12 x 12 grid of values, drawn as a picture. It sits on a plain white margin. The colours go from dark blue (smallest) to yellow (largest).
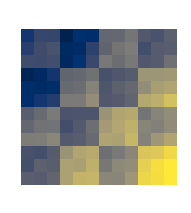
There are no lone odd cells. The bottom right is the ninth with the highest average. Neither half mirrors the other. The ninth with the lowest average is the top left. The field is checkered. Values rise toward the bottom right.
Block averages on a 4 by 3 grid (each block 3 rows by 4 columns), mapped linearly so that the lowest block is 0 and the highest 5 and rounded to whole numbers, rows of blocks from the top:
011 | 023 | 233 | 235
